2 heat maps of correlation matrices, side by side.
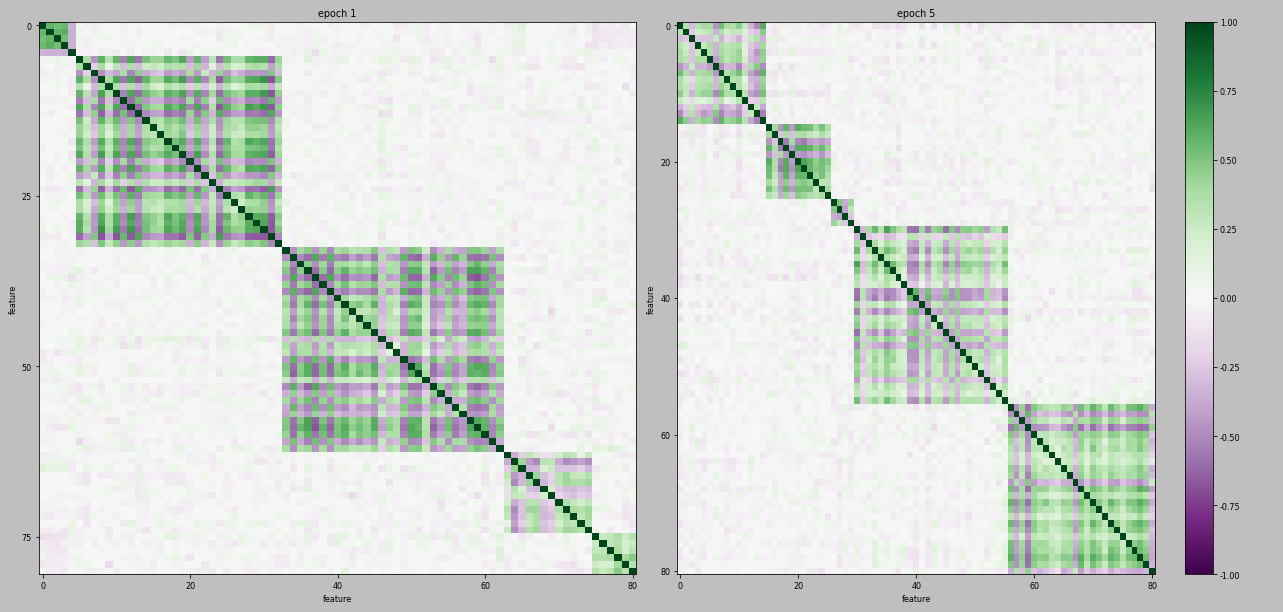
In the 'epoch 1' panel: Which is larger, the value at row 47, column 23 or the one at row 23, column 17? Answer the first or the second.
the second
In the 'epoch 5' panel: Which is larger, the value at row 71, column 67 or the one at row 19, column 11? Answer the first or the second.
the second
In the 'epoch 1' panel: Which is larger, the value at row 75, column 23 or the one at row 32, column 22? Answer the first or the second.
the first
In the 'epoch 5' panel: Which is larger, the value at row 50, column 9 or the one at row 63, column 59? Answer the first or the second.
the first
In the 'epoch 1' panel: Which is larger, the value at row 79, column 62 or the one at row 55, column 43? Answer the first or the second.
the second
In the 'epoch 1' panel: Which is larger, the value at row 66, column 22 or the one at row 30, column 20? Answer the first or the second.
the first
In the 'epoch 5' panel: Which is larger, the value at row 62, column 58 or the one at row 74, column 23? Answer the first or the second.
the first
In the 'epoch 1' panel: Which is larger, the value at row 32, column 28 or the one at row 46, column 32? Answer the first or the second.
the first
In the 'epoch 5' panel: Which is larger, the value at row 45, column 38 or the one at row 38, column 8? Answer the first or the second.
the second
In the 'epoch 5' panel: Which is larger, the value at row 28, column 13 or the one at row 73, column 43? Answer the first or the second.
the second
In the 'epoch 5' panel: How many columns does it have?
81
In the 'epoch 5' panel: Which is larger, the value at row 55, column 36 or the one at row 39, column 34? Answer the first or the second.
the first
